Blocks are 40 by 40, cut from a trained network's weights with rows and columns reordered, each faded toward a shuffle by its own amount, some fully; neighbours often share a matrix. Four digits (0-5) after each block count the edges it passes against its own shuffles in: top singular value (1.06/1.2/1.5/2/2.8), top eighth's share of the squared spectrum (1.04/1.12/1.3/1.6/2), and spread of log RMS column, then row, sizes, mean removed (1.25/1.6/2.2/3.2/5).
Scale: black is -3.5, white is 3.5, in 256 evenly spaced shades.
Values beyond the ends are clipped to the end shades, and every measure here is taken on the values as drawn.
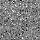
1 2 1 0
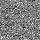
0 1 0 0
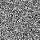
1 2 0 0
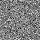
0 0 0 0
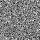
0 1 0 0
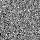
0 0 0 0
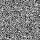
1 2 0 0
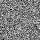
0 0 0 0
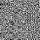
3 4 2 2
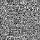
2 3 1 1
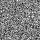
0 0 0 0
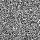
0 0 0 0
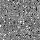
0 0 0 0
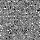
1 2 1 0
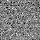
0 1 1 0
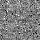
1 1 0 0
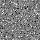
0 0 0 0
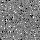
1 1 0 0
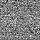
1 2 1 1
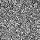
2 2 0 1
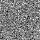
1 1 0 0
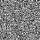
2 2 0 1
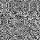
3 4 2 2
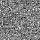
2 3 0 1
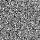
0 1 1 0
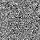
2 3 0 1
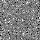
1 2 1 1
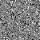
2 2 1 0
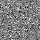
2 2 0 1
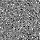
0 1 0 0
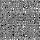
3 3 2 0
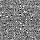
2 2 1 0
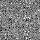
1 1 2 0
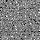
1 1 1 0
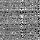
3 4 3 1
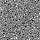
0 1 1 0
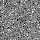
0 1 0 0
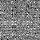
3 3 2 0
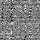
2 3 2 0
